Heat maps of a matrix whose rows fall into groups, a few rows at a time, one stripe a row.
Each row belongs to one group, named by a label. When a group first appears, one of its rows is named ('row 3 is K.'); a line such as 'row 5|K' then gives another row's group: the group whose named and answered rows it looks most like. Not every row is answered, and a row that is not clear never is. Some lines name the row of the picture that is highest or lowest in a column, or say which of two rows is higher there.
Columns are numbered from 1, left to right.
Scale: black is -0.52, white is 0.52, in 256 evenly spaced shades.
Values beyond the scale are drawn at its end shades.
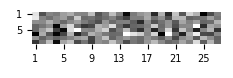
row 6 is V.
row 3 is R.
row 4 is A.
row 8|A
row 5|R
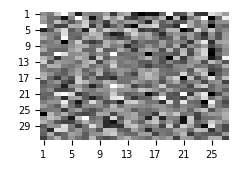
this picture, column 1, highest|4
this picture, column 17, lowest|1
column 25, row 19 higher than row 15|Yes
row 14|R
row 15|V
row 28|R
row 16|V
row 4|V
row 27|R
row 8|A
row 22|A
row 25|A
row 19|A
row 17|R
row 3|R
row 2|A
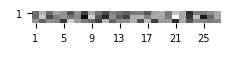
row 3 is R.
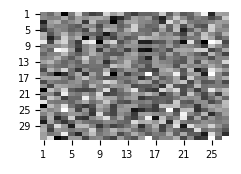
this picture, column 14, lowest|25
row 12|R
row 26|V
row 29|R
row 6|R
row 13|R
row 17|R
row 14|A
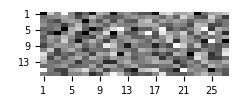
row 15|V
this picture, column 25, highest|8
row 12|V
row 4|V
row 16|A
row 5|A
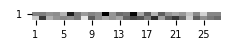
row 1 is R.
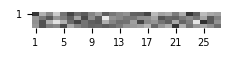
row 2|A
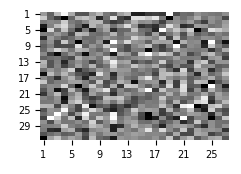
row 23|A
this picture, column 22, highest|24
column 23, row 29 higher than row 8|No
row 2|V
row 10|R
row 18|V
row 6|R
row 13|A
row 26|R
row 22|A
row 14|V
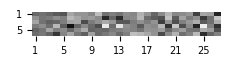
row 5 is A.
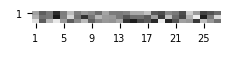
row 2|A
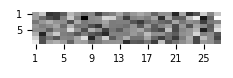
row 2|A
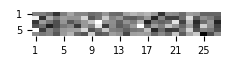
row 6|V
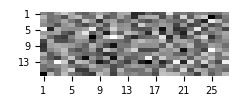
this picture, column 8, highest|5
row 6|R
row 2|V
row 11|R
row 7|A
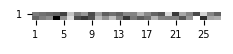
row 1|R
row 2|A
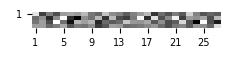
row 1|V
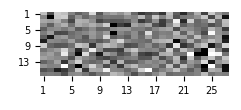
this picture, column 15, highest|15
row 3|R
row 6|R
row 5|A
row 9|A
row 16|A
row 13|A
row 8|A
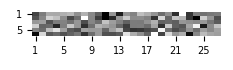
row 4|A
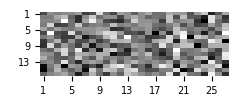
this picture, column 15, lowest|6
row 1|V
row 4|R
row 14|A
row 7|A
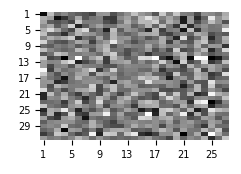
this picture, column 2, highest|5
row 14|R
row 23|V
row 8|A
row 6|V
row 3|R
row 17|V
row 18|R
